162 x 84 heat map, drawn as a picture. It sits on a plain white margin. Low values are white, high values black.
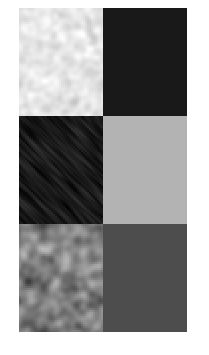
It is made of 3 by 2 panels. Panel 1,1: very low, blotchy, faint in contrast. Panel 1,2: very high, flat. Panel 2,1: very high, slanting down to the right, faint in contrast. Panel 2,2: low, flat. Panel 3,1: middling, blotchy. Panel 3,2: high, flat.
